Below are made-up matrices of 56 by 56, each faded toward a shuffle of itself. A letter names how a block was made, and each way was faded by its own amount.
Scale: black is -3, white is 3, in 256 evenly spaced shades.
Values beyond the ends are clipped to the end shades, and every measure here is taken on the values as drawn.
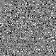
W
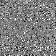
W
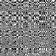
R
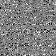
W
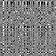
R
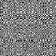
R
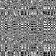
R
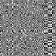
R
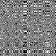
R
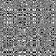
R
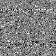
W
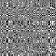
R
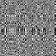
R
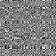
R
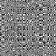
R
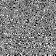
W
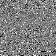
W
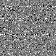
W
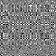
R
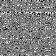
W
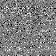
W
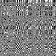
R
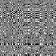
R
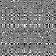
R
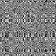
R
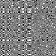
R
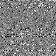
W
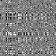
R
